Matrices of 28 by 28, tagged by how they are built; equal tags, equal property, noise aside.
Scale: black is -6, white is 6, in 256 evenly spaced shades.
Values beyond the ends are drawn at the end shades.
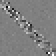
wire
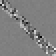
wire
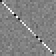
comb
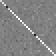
comb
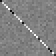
comb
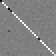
comb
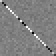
comb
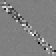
wire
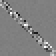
wire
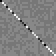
comb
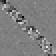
wire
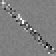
wire
